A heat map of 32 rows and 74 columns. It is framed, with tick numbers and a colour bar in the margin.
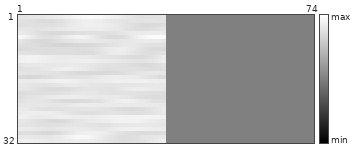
The table splits into one row of 2 panels. Panel 1,1: very high, streaked across, faint in contrast. Panel 1,2: middling, flat.
